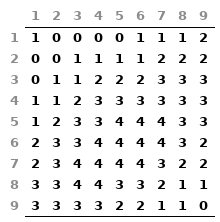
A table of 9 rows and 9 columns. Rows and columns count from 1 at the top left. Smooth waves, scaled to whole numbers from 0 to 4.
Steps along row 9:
same same same down same down same down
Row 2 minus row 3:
0 -1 0 -1 -1 -1 -1 -1 -1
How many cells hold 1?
17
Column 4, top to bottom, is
0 1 2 3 3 4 4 4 3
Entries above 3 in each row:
0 0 0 0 3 4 4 2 0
